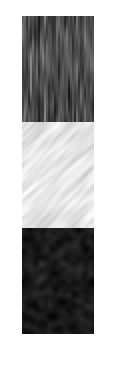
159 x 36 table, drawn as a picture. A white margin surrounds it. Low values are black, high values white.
The table splits into 3 rows of 1 panel. Panel 1,1: low, streaked downward. Panel 2,1: very high, slanting up to the right, faint in contrast. Panel 3,1: very low, blotchy, faint in contrast.
